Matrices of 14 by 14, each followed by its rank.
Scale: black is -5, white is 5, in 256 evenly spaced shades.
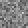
full rank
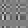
one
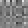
two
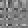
two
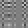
one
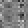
two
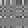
one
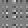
one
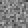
full rank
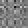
two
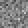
full rank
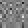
two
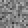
full rank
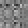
two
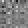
two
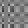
one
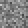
full rank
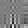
one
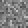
full rank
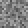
full rank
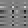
one
